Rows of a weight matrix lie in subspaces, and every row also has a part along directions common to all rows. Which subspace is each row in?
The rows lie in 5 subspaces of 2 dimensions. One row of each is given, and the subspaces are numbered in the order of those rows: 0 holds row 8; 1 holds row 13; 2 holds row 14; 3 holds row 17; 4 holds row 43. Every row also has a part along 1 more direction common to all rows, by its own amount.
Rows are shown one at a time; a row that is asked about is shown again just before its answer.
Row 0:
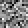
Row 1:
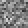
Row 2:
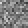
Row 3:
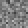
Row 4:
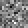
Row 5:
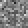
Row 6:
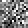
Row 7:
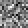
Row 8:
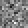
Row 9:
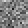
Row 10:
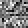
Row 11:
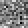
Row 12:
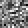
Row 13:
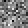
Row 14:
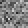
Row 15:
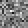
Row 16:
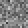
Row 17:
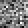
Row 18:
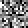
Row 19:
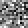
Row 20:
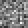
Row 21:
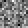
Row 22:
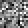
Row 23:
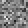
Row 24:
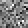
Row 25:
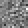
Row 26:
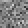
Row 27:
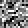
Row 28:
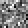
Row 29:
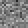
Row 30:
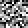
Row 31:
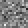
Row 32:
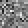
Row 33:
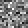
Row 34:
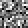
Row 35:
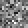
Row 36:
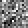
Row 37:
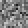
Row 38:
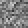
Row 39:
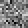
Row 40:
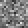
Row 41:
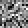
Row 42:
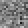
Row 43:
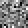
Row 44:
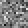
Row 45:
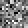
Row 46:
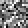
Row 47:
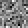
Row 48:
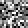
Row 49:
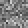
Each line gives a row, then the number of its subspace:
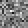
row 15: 4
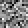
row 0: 4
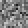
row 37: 1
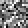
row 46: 4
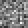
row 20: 3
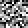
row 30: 4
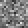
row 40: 3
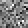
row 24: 1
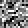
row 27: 1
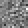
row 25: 4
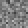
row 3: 0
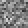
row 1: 2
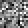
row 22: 3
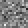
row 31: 2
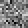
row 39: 0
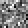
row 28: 4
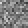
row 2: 2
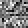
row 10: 2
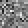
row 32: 4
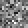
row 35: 0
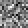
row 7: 0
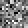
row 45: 0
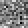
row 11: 3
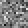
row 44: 2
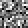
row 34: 3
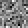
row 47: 3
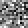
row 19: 3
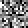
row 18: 2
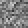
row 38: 2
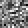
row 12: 4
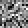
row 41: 0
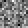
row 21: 3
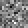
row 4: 0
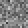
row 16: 0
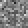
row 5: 3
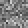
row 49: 0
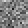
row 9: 1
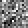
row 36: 1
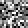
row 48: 2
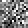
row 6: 1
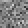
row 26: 1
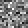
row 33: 1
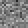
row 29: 4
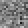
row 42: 3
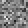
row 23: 2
